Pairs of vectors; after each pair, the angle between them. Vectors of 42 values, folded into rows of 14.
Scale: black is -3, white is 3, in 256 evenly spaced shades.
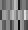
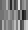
partly opposed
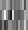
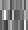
nearly parallel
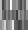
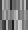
nearly opposite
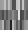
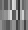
partly opposed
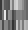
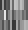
nearly parallel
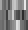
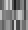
partly opposed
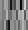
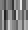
partly opposed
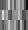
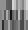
orthogonal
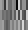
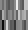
partly opposed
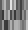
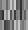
nearly parallel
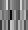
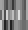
partly opposed
